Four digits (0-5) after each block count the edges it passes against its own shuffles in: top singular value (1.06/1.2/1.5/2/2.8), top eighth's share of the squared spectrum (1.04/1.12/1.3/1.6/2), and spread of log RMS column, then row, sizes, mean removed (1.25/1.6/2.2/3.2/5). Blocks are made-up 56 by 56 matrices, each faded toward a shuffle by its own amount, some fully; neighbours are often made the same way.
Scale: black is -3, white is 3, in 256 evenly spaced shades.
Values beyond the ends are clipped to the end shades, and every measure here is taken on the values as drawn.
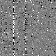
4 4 2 0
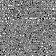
3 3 0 1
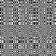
5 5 4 4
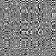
4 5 3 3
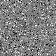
2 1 0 0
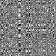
4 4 3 2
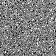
0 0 0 0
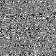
1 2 0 3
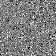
0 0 0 0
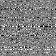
2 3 0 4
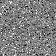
0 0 0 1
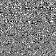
1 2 0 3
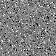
0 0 0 0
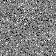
0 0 0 1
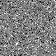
0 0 0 0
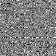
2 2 0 3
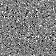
1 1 0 1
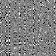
4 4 3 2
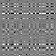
5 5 3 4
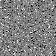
1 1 0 0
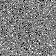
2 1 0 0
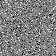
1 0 0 0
